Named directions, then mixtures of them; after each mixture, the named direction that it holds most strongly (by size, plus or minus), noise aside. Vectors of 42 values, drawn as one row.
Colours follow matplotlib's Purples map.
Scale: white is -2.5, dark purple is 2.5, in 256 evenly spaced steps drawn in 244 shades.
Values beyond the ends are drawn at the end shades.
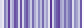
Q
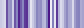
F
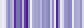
F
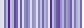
Q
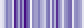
F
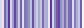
Q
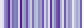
Q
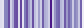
Q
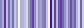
F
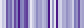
F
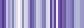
F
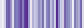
F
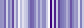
F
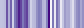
F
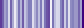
Q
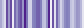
F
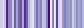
F
